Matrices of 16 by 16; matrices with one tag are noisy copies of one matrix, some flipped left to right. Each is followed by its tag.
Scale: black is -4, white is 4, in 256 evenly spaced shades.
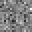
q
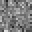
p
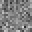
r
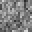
p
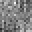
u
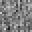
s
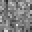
p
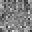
r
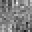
u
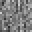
s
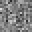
q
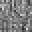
s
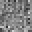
r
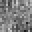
u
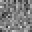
r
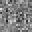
q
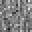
s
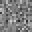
q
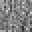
s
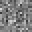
q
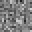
q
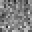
r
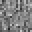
s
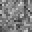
p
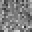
r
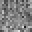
r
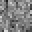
p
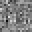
q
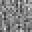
s
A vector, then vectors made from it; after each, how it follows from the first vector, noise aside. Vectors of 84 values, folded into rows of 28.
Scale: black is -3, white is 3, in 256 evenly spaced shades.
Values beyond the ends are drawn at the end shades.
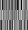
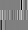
partly zeroed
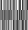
negated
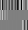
partly zeroed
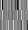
partly zeroed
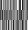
negated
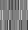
partly zeroed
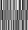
negated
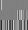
partly zeroed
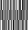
negated
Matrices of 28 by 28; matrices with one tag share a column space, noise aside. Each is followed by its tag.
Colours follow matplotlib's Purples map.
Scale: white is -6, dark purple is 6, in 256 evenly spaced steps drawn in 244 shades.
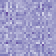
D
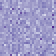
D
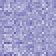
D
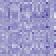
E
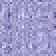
E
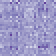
E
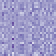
D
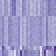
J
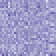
D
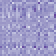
E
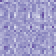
E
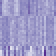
J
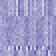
J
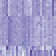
J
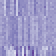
J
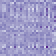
E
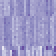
J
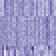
J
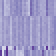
J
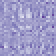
E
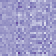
D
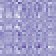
E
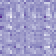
E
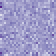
D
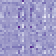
E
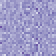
D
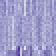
J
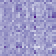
E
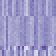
J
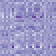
E
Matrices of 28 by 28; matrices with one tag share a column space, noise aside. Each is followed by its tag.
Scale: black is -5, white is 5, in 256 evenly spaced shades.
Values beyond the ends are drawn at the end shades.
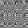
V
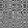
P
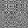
P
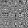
V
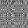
V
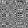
V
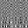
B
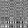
B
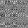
V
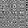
P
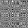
V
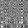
B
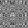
V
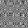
V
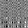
B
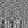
B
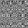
V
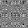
V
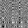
B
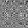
V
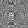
V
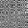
P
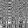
B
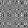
V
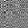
P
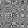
V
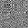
P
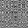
P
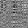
P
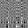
B
